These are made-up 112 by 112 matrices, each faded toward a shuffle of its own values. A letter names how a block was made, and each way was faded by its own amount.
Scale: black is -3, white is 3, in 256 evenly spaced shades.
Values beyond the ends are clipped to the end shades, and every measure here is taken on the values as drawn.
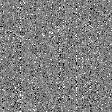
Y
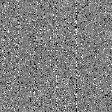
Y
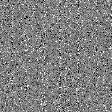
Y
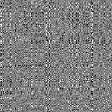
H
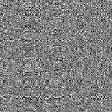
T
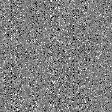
Y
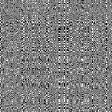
H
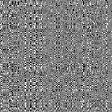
H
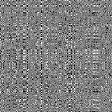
H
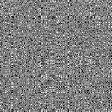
T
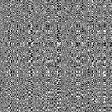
H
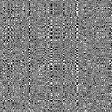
H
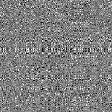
T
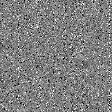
Y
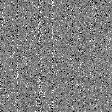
Y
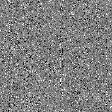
Y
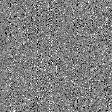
Y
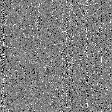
Y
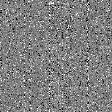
Y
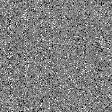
Y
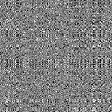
T
